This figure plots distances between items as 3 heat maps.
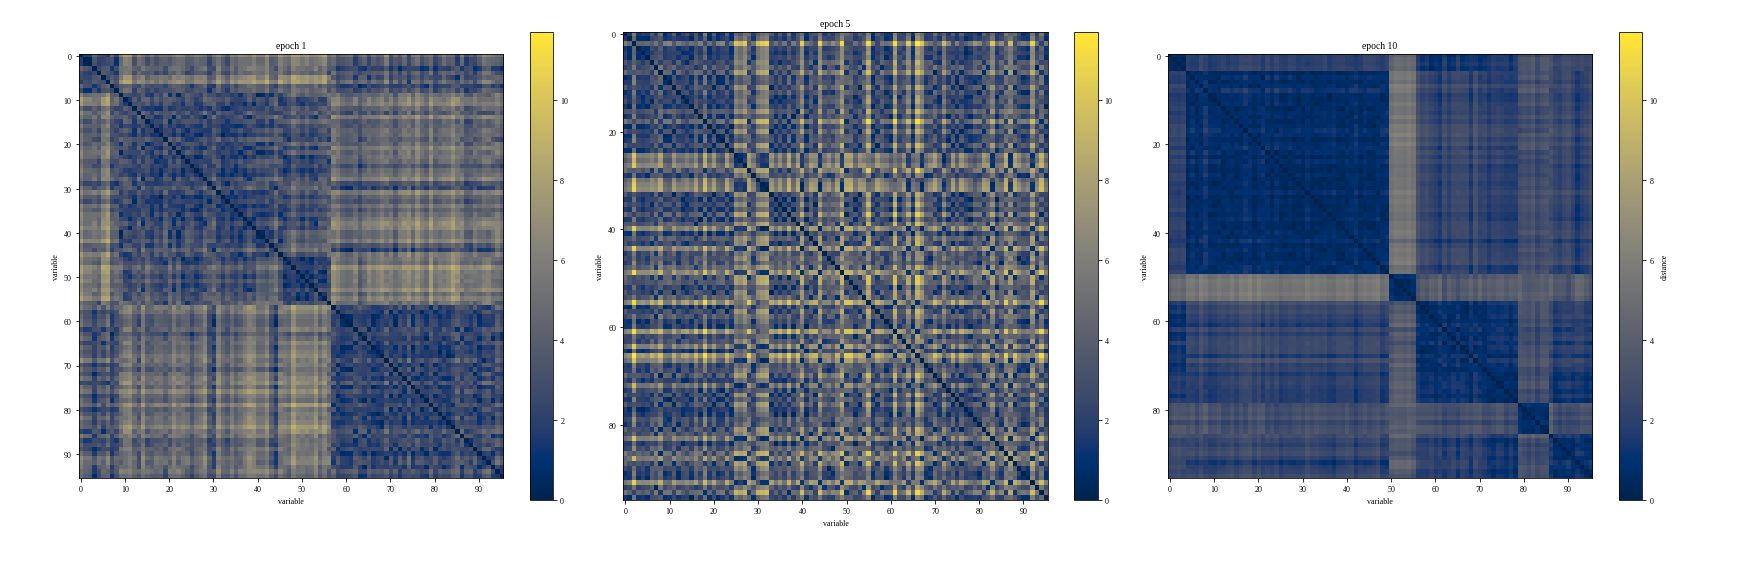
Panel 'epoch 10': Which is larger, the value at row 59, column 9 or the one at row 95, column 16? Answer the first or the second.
the second
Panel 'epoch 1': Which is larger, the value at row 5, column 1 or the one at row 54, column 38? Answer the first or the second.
the second
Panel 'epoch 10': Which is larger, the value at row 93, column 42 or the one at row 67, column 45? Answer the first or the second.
the second
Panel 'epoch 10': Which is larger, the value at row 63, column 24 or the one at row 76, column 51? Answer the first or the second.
the second
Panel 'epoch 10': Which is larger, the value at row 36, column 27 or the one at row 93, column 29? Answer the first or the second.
the second
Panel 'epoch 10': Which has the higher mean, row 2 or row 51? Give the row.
51
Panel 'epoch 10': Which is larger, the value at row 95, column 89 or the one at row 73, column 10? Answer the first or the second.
the second
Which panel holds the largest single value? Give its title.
epoch 5
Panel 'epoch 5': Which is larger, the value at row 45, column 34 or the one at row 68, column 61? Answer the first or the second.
the second
